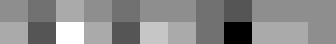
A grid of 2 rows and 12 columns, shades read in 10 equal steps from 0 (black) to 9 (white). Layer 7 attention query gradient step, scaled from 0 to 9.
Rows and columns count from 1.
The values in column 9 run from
0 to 3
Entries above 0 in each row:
12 11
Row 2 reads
6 3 9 6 3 7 6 4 0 6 6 5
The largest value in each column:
6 4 9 6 4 7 6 4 3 6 6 5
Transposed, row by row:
5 6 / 4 3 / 6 9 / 5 6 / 4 3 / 5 7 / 5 6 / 4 4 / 3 0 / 5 6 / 5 6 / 5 5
